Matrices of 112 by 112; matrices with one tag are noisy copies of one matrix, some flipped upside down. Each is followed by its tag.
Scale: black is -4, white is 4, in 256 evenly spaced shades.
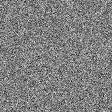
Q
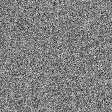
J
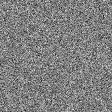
Q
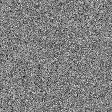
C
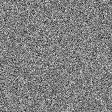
Q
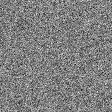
J
